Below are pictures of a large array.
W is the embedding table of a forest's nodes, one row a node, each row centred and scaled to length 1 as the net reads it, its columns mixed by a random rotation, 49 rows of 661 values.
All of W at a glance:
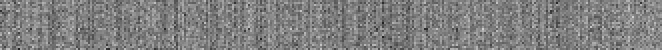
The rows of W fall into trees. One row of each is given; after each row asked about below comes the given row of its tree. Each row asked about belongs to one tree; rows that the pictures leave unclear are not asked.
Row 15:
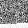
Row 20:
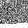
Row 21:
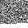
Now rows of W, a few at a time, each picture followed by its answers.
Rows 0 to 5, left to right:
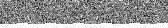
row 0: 20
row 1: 21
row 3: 21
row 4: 20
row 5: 15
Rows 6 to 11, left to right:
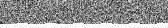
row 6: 20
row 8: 20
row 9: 21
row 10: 21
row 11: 21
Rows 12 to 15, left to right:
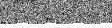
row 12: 20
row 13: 21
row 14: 20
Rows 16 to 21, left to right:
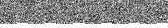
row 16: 15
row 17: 21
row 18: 21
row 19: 15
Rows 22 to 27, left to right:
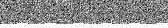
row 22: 21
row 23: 21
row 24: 20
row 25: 21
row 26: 21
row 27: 21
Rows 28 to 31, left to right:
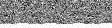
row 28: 15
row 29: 15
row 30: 21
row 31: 15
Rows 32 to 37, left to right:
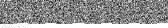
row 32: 20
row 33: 15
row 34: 20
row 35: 15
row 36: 21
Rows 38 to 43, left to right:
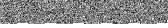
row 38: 15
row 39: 21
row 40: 20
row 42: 20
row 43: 21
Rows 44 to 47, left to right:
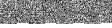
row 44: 20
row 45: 20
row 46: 21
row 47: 15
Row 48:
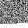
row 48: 20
